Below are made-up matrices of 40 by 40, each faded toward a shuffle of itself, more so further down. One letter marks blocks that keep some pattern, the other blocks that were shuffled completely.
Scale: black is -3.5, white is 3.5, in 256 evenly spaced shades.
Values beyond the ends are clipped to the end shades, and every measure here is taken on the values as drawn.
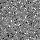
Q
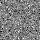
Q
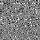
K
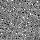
Q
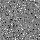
Q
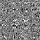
K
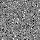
Q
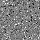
Q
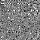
K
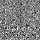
K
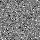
Q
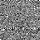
K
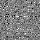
K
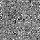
K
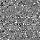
K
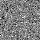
Q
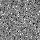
Q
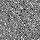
Q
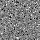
Q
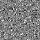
K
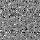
K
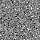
Q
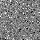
K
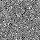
Q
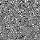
K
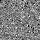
Q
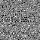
K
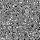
Q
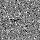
Q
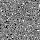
Q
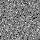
Q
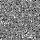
K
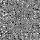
K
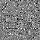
K
